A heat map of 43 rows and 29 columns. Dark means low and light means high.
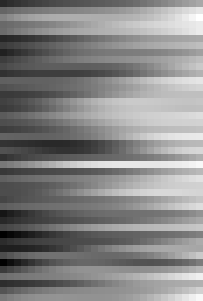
Slope: up to the right. Ninth with the lowest average: bottom left. Grain: streaks across.
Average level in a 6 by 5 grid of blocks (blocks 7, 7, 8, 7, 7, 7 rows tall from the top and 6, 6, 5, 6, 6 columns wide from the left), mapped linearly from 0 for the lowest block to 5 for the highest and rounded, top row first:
1 2 3 4 5 | 1 1 2 3 4 | 1 2 3 4 5 | 1 2 3 4 5 | 0 1 2 3 4 | 1 2 3 3 4
